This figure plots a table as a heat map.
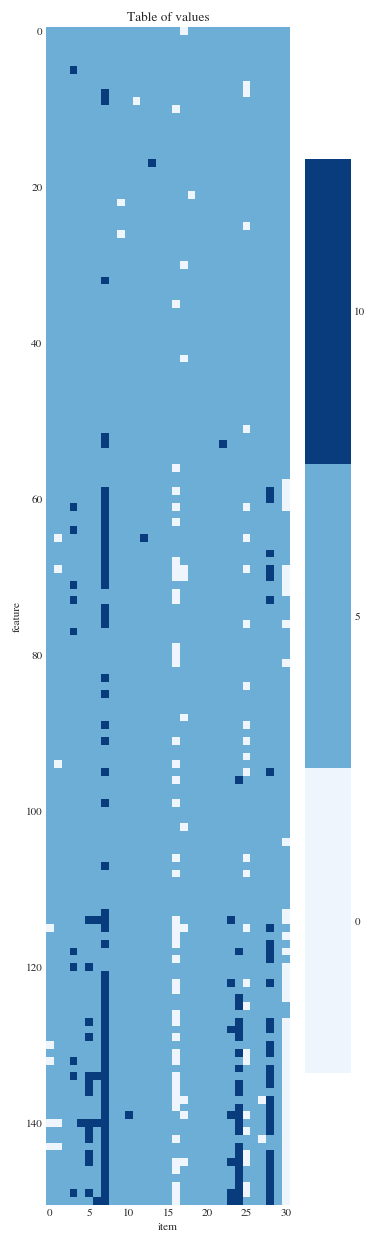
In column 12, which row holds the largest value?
65
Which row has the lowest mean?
69
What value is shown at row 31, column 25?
5
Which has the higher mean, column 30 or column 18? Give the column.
18
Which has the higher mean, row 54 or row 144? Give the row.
144
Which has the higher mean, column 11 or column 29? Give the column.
29
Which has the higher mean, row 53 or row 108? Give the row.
53
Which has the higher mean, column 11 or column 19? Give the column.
19
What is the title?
Table of values
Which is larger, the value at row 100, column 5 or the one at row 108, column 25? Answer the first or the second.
the first
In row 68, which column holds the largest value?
7
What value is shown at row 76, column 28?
5
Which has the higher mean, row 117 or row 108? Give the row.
117
